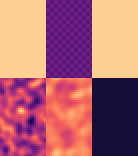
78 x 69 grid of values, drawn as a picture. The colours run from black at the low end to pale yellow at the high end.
It is made of 2 by 3 panels. Panel 1,1: very high, flat. Panel 1,2: low, checkered, faint in contrast. Panel 1,3: very high, flat. Panel 2,1: middling, blotchy, strong in contrast. Panel 2,2: high, blotchy. Panel 2,3: very low, flat.
